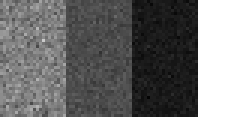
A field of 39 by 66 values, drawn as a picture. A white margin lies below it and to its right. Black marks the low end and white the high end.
It is made of 1 by 3 panels. Panel 1,1: middling, fine-grained. Panel 1,2: low, fine-grained, faint in contrast. Panel 1,3: very low, fine-grained, faint in contrast.
